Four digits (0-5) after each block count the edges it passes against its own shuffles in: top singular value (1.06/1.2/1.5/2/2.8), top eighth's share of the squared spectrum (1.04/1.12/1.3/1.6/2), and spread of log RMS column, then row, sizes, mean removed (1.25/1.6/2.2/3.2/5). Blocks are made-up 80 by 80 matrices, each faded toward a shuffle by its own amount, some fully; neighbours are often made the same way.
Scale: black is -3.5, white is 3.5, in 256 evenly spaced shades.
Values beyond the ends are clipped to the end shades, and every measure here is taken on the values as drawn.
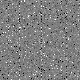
3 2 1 0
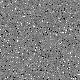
0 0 0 0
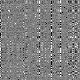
5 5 4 1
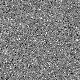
0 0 0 0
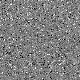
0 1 0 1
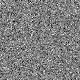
2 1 0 0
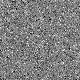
0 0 0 0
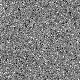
0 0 0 0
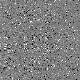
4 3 2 2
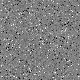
1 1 0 0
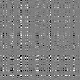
5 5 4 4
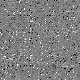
2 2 1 1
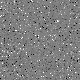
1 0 0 0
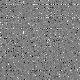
3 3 1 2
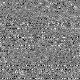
2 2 0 3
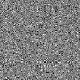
4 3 2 2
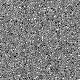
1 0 0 0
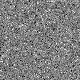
1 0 0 0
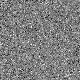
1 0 0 0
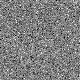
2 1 0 0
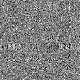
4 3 1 1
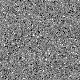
1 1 0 0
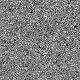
1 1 0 0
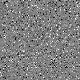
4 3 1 1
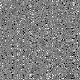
4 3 2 1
